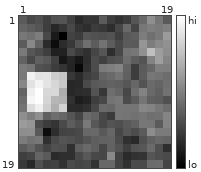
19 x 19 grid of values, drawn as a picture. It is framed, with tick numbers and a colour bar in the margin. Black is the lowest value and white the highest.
The middle left is the roughest part. An odd patch, higher than its surroundings, sits in the middle left. The ninth with the highest average is the middle left. There are no regular stripes.
